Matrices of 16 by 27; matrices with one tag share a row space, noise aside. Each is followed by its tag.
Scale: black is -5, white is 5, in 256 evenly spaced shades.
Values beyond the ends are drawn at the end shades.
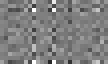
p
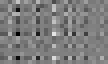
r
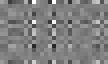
p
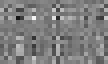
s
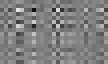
s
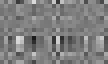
s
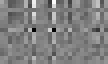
p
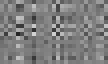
s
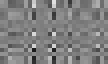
p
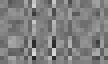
p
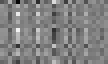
r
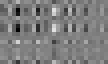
r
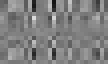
p
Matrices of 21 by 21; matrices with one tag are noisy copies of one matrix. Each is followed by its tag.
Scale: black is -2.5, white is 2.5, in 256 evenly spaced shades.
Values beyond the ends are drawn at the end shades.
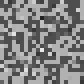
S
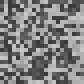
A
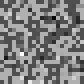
S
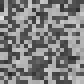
A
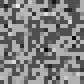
S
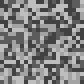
S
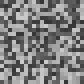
S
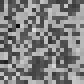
A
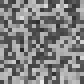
S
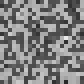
S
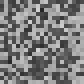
A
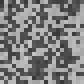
A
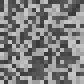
A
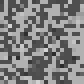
A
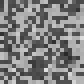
A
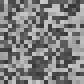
A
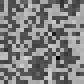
A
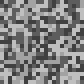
S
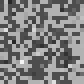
A
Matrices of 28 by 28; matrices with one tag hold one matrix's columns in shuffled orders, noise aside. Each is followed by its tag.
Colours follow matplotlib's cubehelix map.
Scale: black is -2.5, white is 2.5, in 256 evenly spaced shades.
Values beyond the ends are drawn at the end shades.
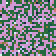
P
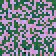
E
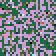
E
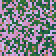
E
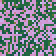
E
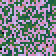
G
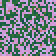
G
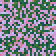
E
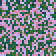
E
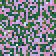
G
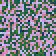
P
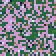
P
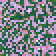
G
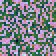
G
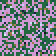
P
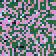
E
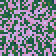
E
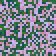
P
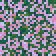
P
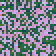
E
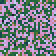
P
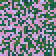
E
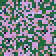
E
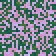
E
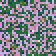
P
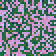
P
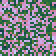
P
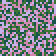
P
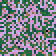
P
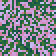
E
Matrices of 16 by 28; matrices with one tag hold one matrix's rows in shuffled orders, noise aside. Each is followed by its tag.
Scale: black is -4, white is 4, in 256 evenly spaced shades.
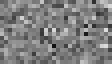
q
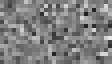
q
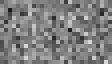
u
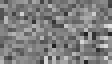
q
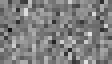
u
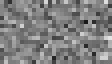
q
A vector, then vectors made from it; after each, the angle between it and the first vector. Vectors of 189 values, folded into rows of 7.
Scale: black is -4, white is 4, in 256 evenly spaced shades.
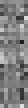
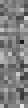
nearly parallel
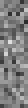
partly opposed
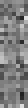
nearly parallel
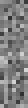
partly aligned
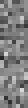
partly opposed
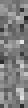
nearly opposite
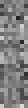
nearly parallel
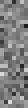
orthogonal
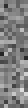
partly opposed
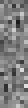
orthogonal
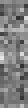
nearly parallel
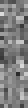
nearly opposite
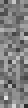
partly aligned
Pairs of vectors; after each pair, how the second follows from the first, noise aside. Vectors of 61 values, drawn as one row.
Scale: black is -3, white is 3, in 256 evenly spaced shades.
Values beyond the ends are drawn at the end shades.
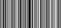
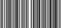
negated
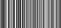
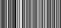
sign-scrambled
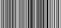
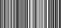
negated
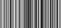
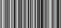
sign-scrambled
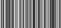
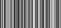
negated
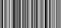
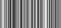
sign-scrambled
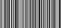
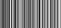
sign-scrambled
